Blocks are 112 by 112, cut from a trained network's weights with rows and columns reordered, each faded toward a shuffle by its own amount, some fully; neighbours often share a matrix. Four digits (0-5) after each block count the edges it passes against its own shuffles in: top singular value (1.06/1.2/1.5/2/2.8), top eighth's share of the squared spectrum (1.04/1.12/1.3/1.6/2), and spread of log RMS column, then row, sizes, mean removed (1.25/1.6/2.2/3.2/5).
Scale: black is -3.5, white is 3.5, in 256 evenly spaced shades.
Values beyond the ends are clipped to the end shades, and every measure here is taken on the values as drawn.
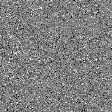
3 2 1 1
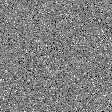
1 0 0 0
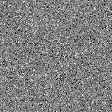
3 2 0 1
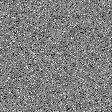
0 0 0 0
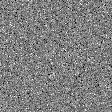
0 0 0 0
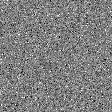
2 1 0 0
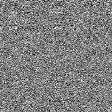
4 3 1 2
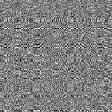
5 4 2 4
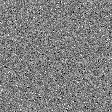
0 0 0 0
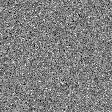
1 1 0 0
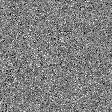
2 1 0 0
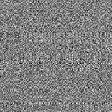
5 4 1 3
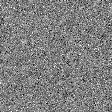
2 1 0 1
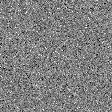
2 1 0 0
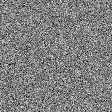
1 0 0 0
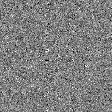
3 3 1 2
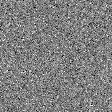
2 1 0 0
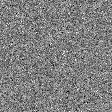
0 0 0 0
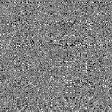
4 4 2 3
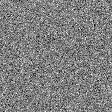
2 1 0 0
